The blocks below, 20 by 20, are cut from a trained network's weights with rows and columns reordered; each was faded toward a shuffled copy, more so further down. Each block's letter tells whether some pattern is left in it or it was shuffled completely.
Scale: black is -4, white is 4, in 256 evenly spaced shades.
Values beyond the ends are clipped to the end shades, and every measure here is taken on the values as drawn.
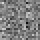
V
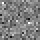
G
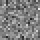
G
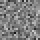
G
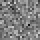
G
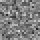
G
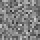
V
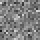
V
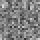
V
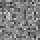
V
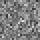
G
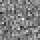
G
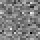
V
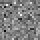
G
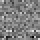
V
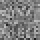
V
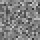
G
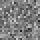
G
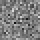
G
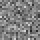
G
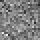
G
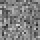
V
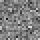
G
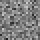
G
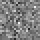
G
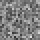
V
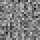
V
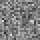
V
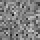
V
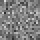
V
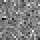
G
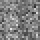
V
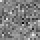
G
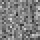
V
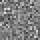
G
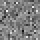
G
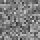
G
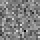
G
